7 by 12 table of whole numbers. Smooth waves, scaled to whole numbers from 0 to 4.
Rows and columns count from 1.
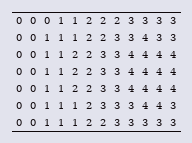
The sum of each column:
0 0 6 7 10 14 18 20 24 26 25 24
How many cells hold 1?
17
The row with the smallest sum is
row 1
